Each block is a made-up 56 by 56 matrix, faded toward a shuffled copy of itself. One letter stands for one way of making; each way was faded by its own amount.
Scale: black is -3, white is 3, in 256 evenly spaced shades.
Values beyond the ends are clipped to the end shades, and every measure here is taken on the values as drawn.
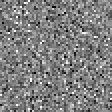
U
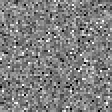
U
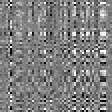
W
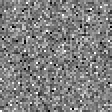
U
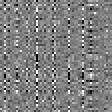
W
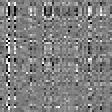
W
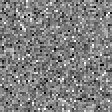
U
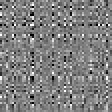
W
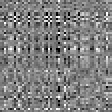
W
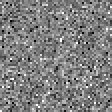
U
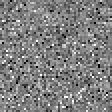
U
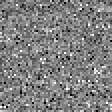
U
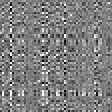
W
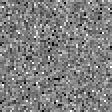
U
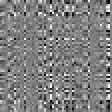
W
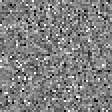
U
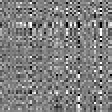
W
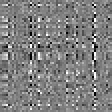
W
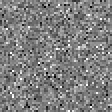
U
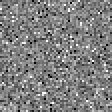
U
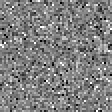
U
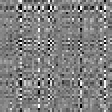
W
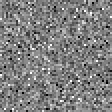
U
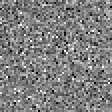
U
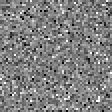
U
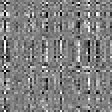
W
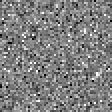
U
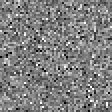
U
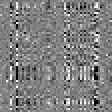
W
